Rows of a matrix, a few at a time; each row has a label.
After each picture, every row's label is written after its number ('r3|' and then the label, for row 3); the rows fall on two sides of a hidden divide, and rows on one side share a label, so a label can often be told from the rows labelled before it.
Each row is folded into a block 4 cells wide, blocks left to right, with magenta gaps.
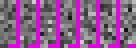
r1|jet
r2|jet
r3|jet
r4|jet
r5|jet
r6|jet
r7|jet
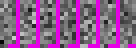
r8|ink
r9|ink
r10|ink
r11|jet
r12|jet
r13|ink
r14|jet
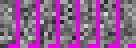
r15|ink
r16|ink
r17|ink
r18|jet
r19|jet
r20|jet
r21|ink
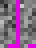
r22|ink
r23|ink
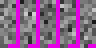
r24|jet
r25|ink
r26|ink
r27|ink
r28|jet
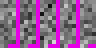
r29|jet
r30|jet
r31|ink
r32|ink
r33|jet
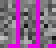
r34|ink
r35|ink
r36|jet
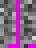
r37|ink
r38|ink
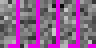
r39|ink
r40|jet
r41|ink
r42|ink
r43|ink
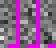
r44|jet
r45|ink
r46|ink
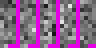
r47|ink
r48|ink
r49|jet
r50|ink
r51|jet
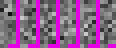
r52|ink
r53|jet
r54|ink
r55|ink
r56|jet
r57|ink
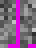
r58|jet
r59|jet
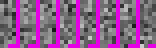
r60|ink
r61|ink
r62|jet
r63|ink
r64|ink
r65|jet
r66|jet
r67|jet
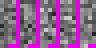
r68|jet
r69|ink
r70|ink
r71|ink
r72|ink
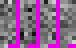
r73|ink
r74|jet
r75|jet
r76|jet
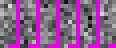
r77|jet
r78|jet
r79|ink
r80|ink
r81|jet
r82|jet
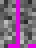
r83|jet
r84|ink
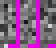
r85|ink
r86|ink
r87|ink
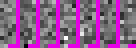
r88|ink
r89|ink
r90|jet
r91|ink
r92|jet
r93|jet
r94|ink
